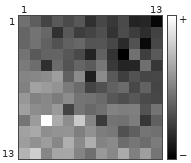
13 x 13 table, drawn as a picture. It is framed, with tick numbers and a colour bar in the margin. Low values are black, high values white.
Slope: up to the bottom left. Grain: fine. Mirror symmetry: none. Ninth with the highest average: bottom left. Ninth with the lowest average: top right.
